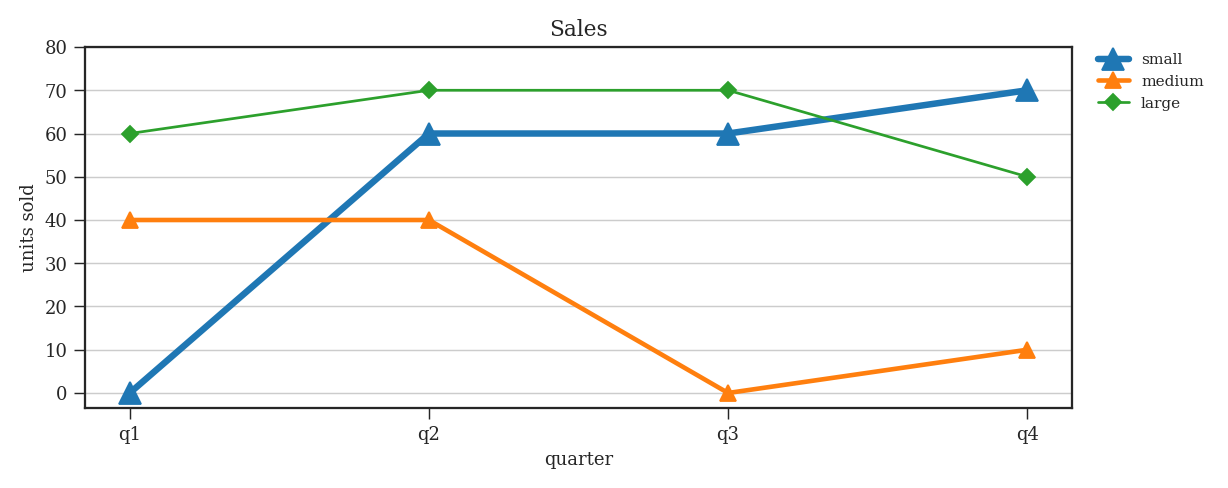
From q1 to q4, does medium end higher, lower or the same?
lower
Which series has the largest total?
large
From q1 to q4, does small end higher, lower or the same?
higher
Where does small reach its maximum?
q4
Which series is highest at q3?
large
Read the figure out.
Title: Sales
x-axis: quarter, ticks q1 q2 q3 q4
y-axis: units sold, ticks 0 10 20 30 40 50 60 70 80
Legend: small, medium, large
Values:
small: 0 60 60 70
medium: 40 40 0 10
large: 60 70 70 50
